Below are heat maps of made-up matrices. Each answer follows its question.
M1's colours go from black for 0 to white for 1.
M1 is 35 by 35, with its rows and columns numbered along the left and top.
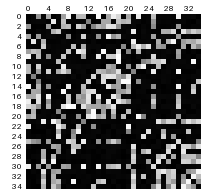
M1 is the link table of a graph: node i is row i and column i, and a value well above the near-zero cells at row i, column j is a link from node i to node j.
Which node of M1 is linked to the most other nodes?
node 18
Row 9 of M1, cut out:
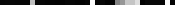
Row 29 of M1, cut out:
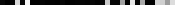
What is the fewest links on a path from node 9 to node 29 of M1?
2
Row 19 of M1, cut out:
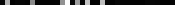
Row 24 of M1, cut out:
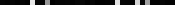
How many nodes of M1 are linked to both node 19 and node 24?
1
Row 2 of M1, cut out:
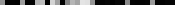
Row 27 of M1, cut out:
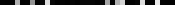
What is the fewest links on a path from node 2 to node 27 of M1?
3
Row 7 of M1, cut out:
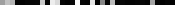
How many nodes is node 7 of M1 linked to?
11
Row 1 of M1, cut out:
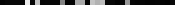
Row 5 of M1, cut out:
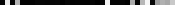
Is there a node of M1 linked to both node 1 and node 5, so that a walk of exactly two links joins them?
no
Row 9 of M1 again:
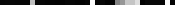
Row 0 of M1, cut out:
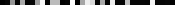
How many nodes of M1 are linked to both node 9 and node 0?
2
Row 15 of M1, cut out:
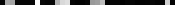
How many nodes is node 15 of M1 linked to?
10
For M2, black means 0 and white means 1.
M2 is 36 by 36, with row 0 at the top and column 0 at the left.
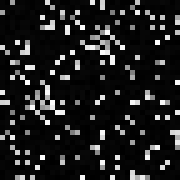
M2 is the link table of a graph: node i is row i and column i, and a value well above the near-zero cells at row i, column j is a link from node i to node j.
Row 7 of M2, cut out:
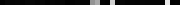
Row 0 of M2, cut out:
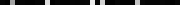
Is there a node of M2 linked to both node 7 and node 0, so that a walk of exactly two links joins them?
yes
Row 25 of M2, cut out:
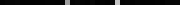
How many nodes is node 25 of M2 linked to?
2
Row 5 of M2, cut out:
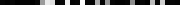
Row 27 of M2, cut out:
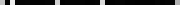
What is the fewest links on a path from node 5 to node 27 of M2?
3
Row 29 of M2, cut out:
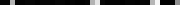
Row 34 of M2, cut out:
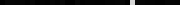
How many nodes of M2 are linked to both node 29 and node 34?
0
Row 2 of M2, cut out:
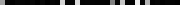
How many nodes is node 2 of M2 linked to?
7
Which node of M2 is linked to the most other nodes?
node 20
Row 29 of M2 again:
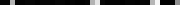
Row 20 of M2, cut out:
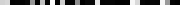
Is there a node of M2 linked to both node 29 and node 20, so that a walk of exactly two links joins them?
yes
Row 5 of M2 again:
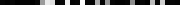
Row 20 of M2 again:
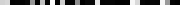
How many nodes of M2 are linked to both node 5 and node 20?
5
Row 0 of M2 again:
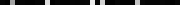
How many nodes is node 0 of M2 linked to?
5
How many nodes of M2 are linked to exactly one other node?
2
